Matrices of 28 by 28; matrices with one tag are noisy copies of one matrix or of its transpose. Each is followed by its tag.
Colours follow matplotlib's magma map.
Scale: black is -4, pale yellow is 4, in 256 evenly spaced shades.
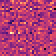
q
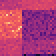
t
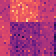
t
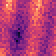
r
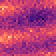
r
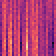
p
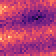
r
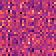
q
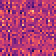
q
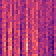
p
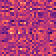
q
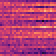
p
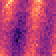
r
